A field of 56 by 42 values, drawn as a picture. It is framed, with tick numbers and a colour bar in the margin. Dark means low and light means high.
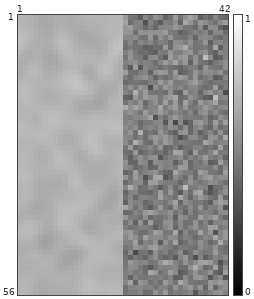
It is made of 1 by 2 panels. Panel 1,1: high, blotchy, faint in contrast. Panel 1,2: middling, fine-grained.
